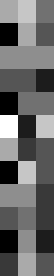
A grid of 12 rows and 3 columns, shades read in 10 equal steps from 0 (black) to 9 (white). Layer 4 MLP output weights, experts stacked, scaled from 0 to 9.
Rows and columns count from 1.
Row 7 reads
6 2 3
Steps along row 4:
same down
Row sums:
17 9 15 7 8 17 11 10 12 9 6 11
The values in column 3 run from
1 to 7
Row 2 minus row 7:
-6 4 0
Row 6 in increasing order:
1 7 9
